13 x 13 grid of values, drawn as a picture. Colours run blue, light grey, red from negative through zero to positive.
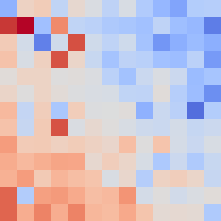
Values change most from cell to cell in the top left. There are no regular stripes. An odd patch, rougher than its surroundings, sits in the top left. Values rise toward the bottom left.
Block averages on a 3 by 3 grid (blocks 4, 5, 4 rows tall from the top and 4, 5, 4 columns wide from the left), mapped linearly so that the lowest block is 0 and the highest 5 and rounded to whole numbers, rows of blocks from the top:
320
321
542
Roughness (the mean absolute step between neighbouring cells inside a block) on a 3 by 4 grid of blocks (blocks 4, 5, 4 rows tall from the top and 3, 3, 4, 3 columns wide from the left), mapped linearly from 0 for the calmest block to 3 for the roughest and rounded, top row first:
3 3 0 0
0 1 0 1
1 0 1 0
